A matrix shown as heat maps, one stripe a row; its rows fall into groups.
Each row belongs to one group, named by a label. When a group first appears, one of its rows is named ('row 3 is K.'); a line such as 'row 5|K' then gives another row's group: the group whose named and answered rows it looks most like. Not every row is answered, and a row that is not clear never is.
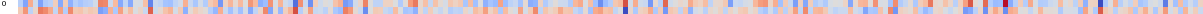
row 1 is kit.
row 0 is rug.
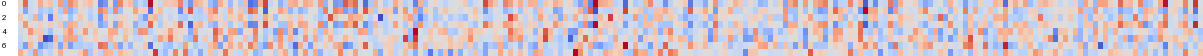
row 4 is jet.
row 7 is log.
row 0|kit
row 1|rug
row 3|kit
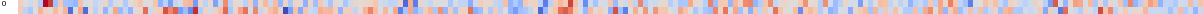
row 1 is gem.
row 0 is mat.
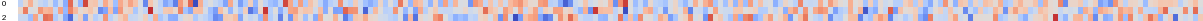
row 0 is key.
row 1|kit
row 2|mat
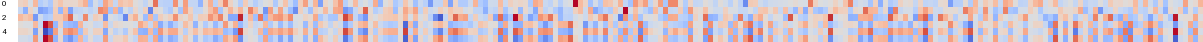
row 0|log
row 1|rug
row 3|mat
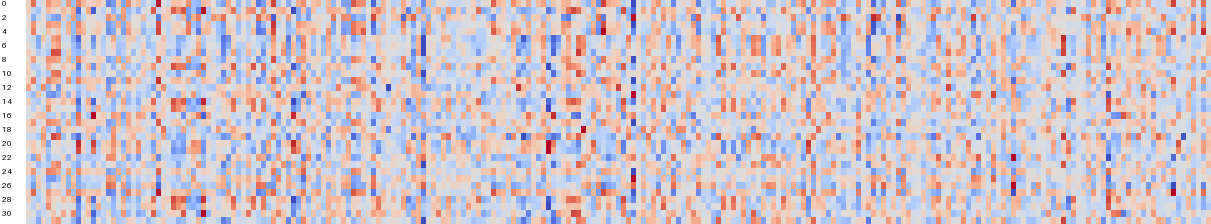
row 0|kit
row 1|gem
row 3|kit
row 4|kit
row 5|mat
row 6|mat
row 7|mat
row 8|kit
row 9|gem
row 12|log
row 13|rug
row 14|gem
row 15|gem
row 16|key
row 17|kit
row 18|log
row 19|mat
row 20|key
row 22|rug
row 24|kit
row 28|gem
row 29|gem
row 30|gem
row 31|mat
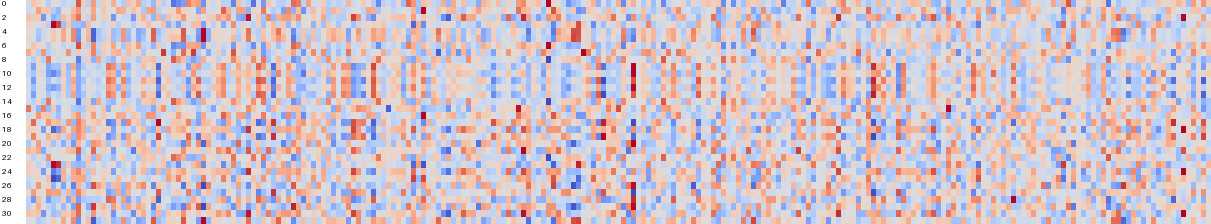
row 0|key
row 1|jet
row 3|mat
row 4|gem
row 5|gem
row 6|key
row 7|log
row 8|gem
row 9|rug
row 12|rug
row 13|rug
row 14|gem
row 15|log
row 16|jet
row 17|kit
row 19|kit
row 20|key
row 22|gem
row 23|mat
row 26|key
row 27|kit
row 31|gem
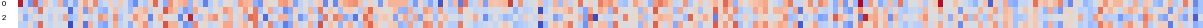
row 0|log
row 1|gem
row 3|gem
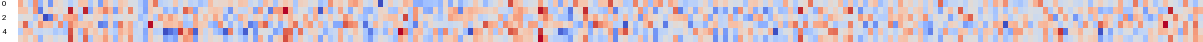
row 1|key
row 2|jet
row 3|kit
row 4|key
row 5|key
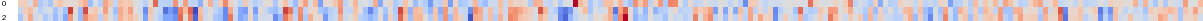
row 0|log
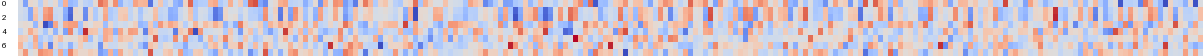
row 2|mat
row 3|jet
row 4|key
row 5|log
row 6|log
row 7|kit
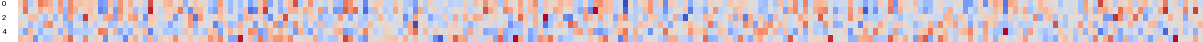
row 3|mat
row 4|rug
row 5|jet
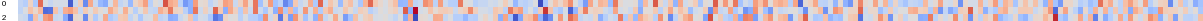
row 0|gem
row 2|mat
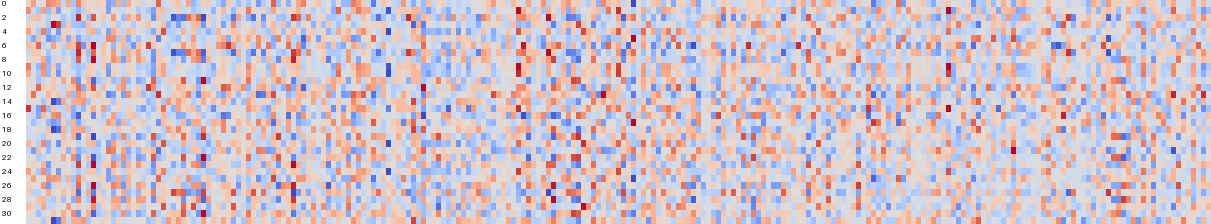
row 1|log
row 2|key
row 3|mat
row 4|log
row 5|rug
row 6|jet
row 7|key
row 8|key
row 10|log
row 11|gem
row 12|jet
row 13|kit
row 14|jet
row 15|log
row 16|mat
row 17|rug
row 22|gem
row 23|key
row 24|log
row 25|kit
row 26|key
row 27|gem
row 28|key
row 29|log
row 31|jet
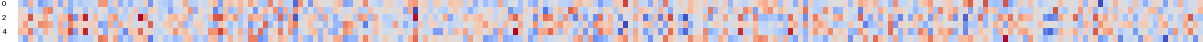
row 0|rug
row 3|kit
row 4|jet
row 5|rug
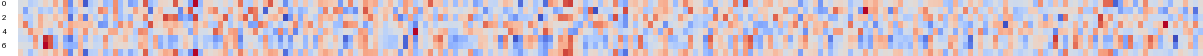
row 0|gem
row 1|rug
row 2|gem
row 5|mat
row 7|gem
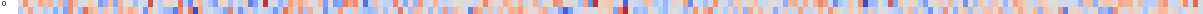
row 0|kit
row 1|key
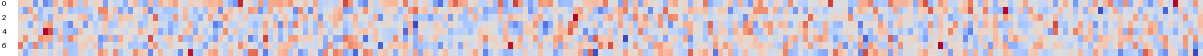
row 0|jet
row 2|log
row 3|mat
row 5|kit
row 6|log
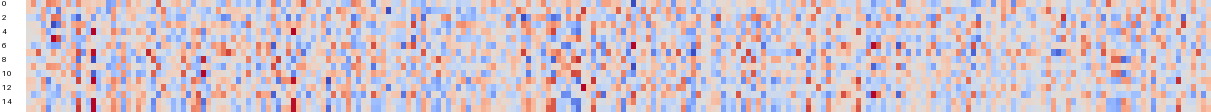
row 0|kit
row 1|log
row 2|mat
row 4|key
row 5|mat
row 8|gem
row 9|kit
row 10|gem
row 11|key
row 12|log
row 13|rug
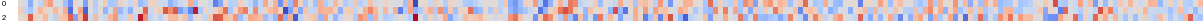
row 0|mat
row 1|gem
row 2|jet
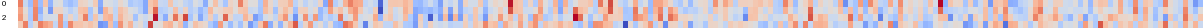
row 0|log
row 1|log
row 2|log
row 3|kit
